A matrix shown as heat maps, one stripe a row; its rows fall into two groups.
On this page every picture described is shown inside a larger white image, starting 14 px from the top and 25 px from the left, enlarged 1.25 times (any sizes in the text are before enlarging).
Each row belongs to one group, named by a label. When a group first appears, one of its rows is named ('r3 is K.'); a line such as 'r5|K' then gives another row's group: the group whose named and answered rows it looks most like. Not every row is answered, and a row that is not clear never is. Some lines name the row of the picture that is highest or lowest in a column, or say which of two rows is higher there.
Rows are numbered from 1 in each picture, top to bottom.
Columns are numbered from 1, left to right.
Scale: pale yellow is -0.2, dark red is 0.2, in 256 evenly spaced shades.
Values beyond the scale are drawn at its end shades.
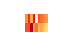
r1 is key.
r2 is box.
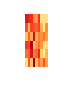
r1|box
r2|box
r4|box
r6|key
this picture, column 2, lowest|2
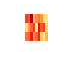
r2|key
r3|box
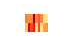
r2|key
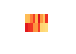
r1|key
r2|box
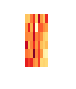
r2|key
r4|box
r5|box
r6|box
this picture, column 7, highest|2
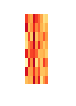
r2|box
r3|key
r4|key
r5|box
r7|box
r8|key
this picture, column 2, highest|6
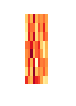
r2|key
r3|key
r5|box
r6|key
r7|key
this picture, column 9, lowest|8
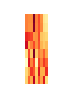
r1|box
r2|box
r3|box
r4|box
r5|key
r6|key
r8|key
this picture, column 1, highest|4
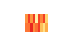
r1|key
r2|box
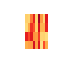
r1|key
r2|key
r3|box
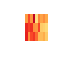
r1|key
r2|box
